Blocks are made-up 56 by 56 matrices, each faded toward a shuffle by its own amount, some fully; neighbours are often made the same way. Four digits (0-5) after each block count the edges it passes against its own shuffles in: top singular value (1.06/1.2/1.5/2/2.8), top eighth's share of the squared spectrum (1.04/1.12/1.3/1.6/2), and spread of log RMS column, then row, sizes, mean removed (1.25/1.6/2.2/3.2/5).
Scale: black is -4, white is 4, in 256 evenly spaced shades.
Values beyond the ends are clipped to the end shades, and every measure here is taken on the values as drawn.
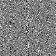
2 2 3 0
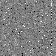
2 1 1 0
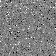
0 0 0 0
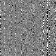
3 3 3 0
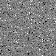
0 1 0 0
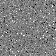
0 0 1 0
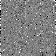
3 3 2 0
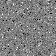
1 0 0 0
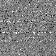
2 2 0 2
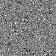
0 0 0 0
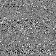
1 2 0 3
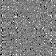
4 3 2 1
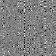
4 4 2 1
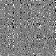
4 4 2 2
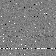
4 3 0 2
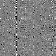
4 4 2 0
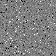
2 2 0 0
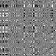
5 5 3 3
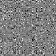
4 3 2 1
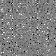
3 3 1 1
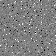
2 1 0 0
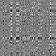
5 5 3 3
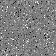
2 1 1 0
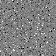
3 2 0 0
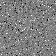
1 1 0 0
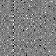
4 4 2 1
